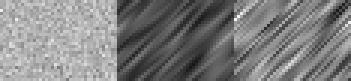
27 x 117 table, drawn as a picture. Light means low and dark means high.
The table splits into one row of 3 panels. Panel 1,1: low, fine-grained. Panel 1,2: high, slanting up to the right. Panel 1,3: middling, slanting up to the right, strong in contrast.
